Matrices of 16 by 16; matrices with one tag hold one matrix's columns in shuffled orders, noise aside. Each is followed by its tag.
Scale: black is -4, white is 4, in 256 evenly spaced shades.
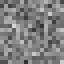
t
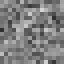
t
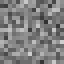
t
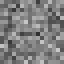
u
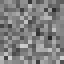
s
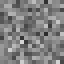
u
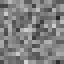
t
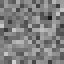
t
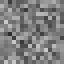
u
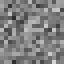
t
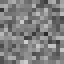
u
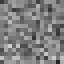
s
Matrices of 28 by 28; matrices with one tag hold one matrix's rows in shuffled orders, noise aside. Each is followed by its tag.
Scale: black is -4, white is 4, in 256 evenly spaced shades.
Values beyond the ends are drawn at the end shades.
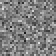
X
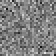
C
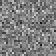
C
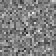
X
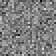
C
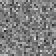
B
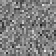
C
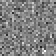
C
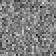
C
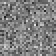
B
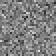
X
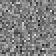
C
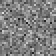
X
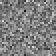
X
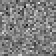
X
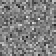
X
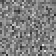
C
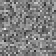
B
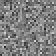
B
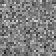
B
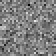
B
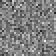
C
